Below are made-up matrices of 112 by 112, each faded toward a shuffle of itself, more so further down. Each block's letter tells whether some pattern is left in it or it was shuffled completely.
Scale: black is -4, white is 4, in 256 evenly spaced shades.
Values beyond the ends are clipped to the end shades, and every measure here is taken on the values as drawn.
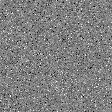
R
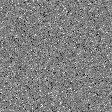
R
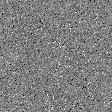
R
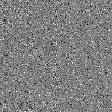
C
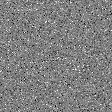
R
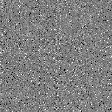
C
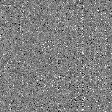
C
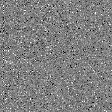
C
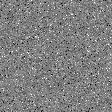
R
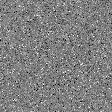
R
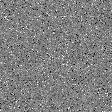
R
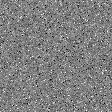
R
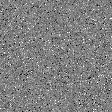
R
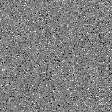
C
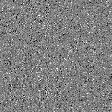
C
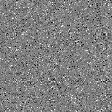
C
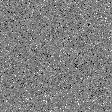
R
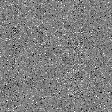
C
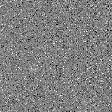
C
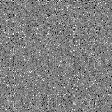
C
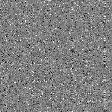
C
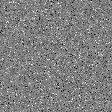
R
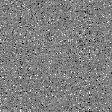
C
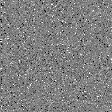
C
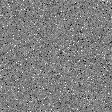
R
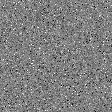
R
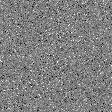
R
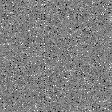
C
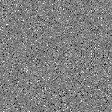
C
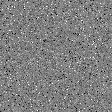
R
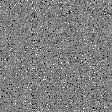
C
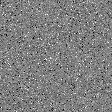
R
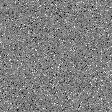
R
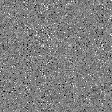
C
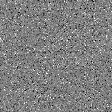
C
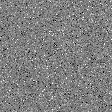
R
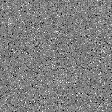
C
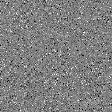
C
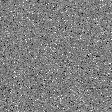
R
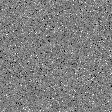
R
